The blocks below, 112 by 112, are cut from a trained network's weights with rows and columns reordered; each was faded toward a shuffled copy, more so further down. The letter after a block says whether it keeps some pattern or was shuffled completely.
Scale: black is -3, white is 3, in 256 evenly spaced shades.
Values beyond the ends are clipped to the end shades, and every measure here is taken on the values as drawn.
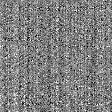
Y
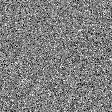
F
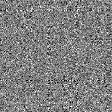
Y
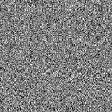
Y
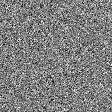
F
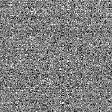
Y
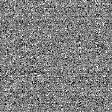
Y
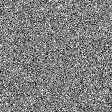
F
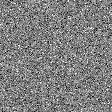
F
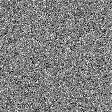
F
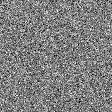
F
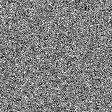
F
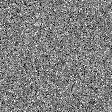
F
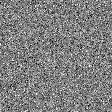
F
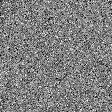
F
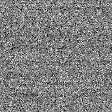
Y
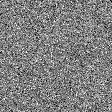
F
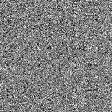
Y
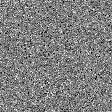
F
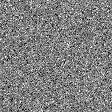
F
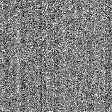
Y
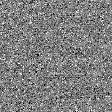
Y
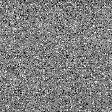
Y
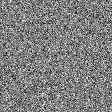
F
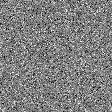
F
